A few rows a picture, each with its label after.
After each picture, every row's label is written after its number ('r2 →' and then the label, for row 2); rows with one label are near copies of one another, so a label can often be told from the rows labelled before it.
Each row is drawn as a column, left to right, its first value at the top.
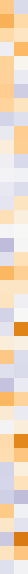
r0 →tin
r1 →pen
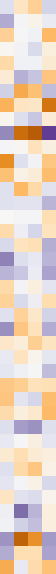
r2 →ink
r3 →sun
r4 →sun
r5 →ink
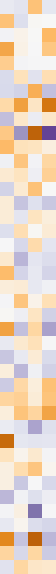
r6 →pen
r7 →ink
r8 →sun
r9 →ink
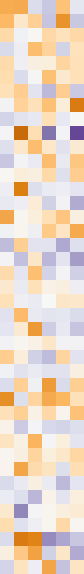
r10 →tin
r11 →sun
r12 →pen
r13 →ink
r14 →tin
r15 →ink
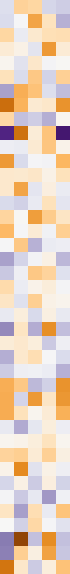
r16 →ink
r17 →sun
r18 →tin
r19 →pen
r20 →ink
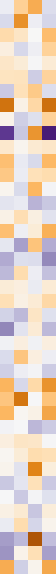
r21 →ink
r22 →tin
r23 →sun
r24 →ink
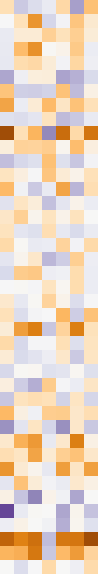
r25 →sun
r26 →pen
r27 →pen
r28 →ink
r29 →sun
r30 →pen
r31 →sun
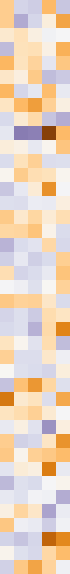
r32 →tin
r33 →ink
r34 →ink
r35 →sun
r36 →pen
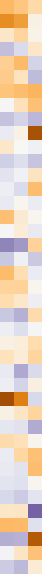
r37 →tin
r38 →tin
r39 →sun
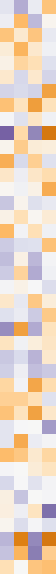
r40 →ink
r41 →pen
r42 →ink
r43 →sun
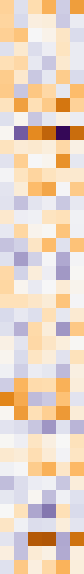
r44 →tin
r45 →ink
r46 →sun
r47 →sun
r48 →ink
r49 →sun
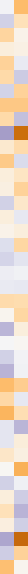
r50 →ink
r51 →sun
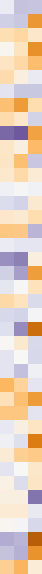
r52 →ink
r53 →ink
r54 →pen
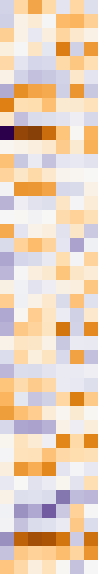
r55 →ink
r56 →sun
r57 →sun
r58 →sun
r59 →pen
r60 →tin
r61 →pen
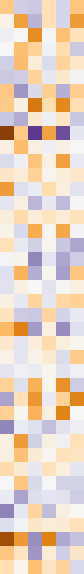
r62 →sun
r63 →pen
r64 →ink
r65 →sun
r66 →ink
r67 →tin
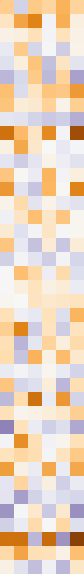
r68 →sun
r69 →pen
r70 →tin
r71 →sun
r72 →tin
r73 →sun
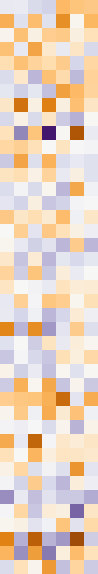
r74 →pen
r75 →ink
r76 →pen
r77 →ink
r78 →tin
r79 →sun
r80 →tin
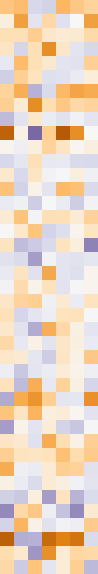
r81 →sun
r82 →tin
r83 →ink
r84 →pen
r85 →sun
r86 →sun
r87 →tin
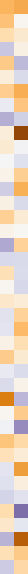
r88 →tin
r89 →sun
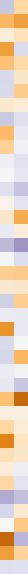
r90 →pen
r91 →tin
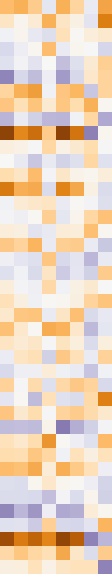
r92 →sun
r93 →sun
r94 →sun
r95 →pen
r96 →sun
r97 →sun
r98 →ink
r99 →tin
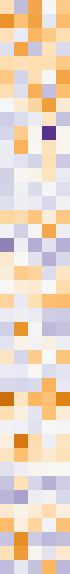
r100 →tin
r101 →pen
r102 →tin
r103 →ink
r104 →tin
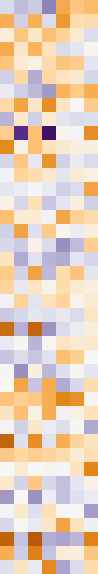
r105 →pen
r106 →ink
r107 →pen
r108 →ink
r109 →tin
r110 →tin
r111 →sun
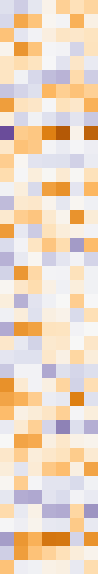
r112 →ink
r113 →pen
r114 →pen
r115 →sun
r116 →sun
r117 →tin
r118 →sun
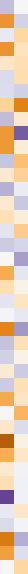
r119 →pen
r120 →ink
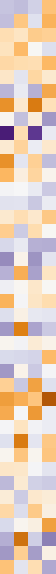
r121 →ink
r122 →pen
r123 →ink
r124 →tin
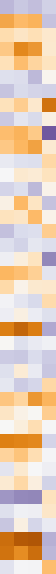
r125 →pen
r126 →pen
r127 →pen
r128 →ink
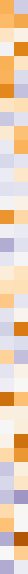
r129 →tin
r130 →pen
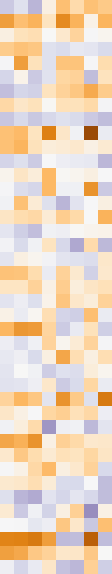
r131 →pen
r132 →pen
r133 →pen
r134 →sun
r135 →tin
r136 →tin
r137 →sun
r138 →tin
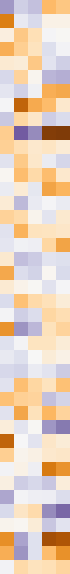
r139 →pen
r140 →ink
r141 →ink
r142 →sun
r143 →sun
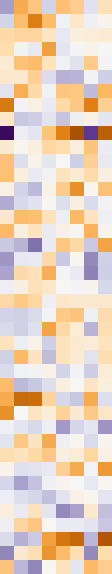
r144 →ink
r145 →tin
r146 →tin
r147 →pen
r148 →sun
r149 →sun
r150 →ink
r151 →sun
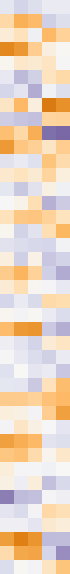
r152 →pen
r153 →pen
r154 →pen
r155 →ink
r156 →ink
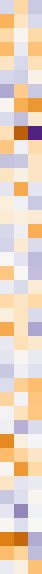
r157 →pen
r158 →sun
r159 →ink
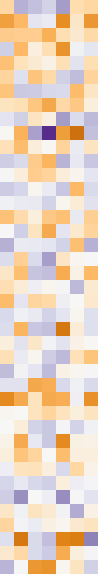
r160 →tin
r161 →pen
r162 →ink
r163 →ink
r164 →pen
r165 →sun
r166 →tin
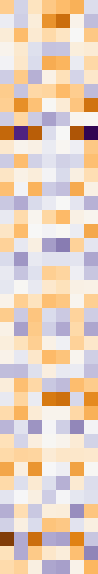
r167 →sun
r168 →ink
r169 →sun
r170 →tin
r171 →tin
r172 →sun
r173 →ink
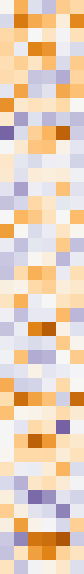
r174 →ink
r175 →tin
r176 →pen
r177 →pen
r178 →sun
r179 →tin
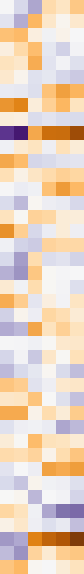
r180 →ink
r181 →ink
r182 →pen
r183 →sun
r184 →sun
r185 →sun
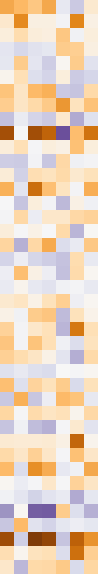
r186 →sun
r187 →tin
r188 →sun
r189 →sun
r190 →ink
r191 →pen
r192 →sun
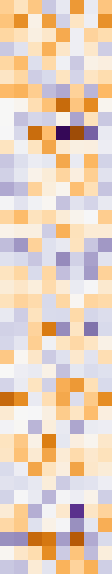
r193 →tin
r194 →tin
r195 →sun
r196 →pen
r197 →ink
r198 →sun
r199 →ink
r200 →tin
